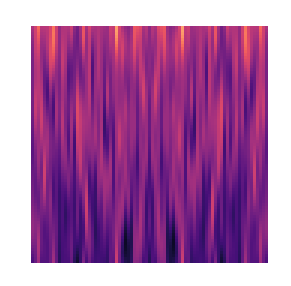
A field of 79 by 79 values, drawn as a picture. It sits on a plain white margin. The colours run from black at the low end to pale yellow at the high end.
Overall the values sit about 40% of the way up the scale. It is mirror symmetric from left to right. The grain runs up and down. The field climbs toward the top. The histogram is bell-shaped.
